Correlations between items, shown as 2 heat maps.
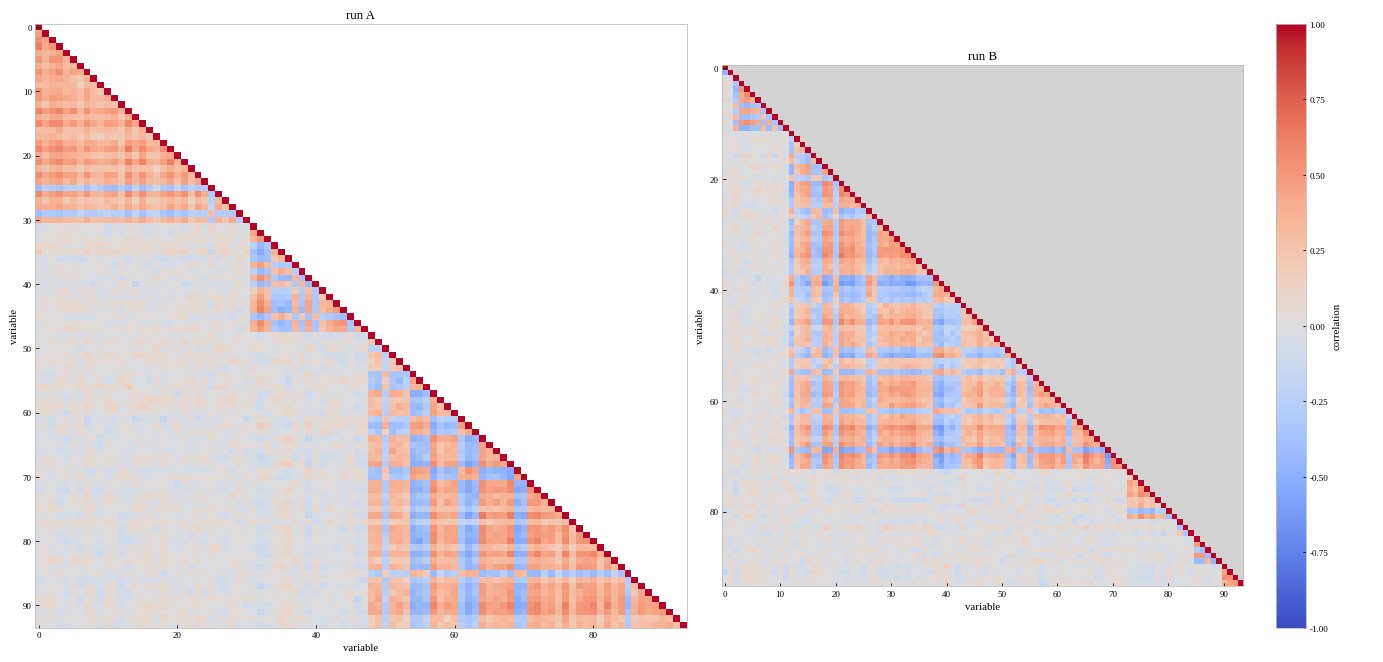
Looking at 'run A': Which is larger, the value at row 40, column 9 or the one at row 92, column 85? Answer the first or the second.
the first
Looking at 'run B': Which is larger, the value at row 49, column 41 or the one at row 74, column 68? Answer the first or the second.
the second
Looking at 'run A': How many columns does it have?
94
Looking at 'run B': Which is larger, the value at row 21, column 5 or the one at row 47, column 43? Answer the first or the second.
the second
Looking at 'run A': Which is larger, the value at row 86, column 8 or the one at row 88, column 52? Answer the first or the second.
the second
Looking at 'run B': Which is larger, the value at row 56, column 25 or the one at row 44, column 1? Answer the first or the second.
the first
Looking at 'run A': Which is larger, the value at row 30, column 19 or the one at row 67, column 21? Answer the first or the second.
the first
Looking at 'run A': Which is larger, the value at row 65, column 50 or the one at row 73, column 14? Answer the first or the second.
the second
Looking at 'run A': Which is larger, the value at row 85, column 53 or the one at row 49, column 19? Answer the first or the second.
the second
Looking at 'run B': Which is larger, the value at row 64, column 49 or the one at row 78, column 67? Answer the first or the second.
the first
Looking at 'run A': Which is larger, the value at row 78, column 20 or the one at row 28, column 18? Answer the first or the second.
the second
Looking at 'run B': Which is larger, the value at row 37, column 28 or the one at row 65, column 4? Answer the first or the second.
the first
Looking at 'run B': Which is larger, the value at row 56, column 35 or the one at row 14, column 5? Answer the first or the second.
the first
